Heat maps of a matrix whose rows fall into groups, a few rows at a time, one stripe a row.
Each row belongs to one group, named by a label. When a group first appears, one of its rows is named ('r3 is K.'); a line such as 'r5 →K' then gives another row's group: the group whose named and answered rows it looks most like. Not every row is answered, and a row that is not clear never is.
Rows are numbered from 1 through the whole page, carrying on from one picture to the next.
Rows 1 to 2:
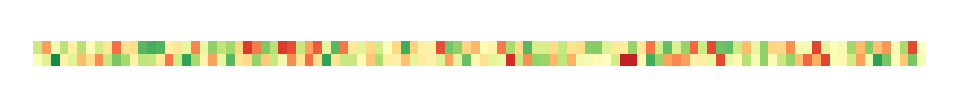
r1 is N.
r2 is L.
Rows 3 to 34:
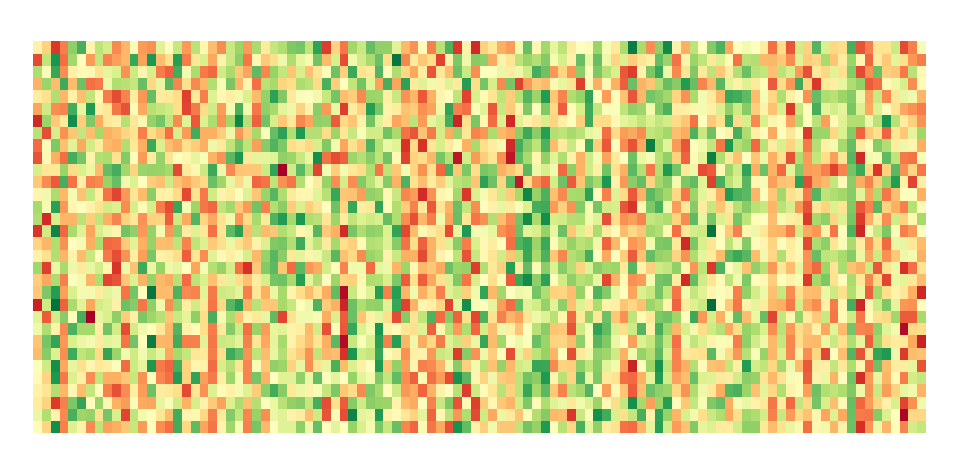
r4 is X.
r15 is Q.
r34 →X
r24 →X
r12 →X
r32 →X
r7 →Q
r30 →X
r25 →N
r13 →N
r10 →X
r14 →N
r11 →Q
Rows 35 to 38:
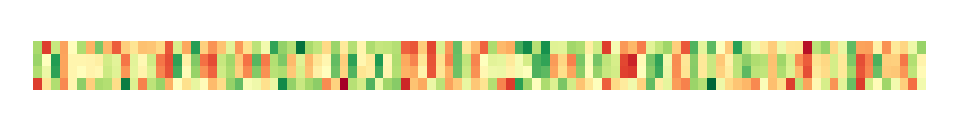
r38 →X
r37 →L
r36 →L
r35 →X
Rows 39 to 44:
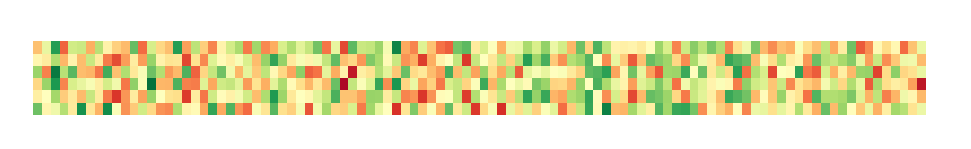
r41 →N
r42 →L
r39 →X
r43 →Q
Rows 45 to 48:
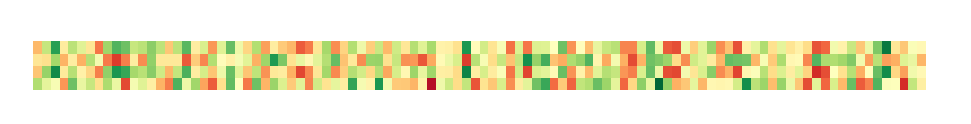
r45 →L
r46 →Q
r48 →L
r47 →L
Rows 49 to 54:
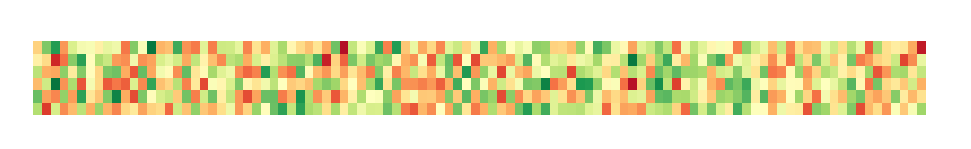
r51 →N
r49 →L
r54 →X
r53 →N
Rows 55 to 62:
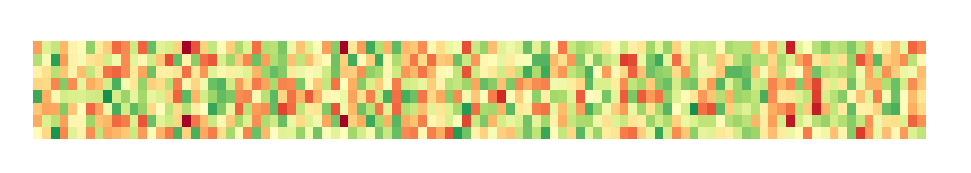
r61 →Q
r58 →N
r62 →X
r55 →Q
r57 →Q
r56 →L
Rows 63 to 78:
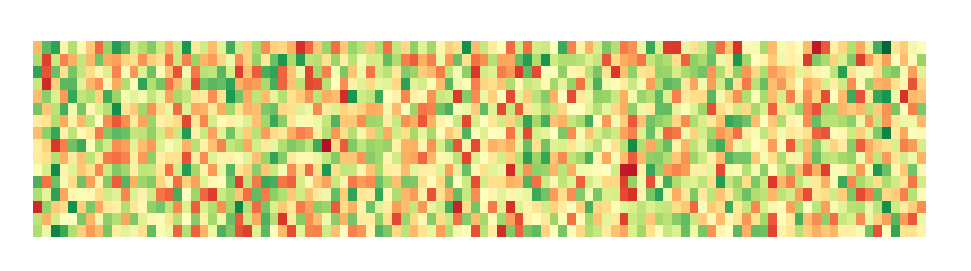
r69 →Q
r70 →L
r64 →X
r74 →N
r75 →L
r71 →X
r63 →L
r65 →N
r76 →Q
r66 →N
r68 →N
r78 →N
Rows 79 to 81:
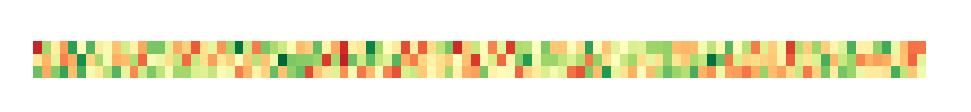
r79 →Q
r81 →N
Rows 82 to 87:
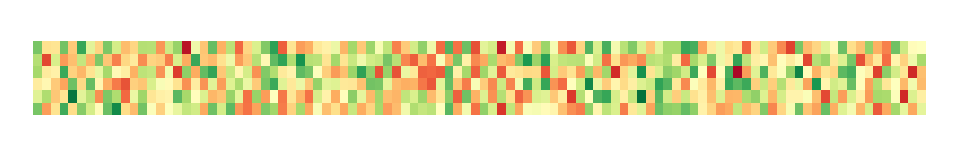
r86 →L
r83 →X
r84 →N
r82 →N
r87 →N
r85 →Q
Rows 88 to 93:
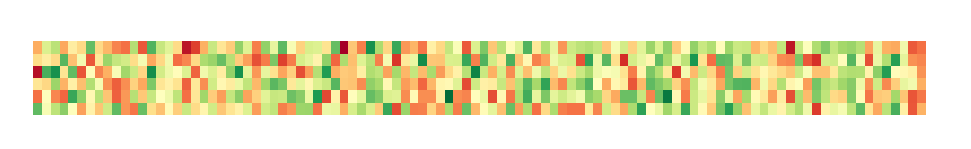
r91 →Q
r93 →N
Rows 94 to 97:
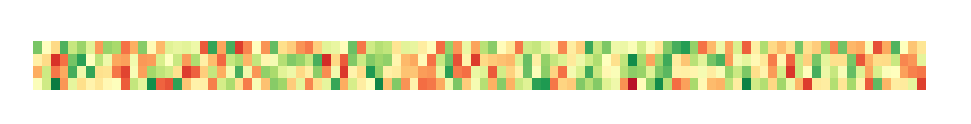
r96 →Q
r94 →N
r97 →L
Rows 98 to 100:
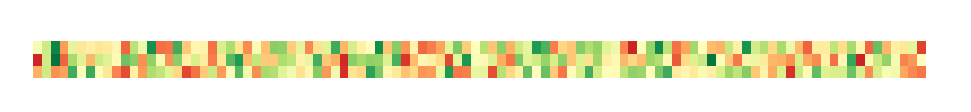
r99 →X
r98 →L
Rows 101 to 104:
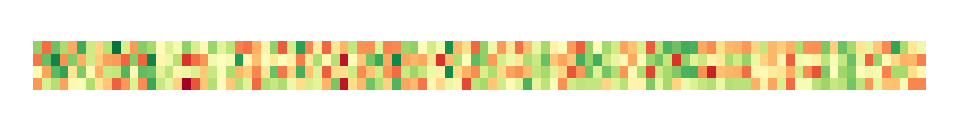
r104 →Q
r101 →N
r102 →Q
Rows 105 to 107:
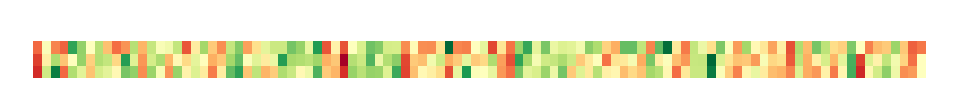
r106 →X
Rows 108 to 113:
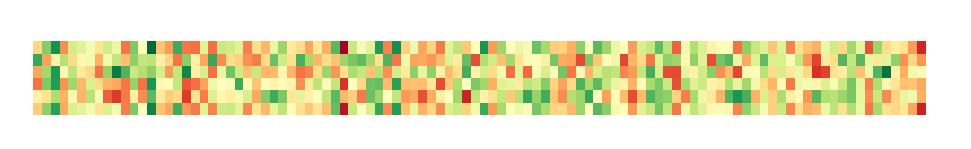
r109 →N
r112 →Q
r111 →Q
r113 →L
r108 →L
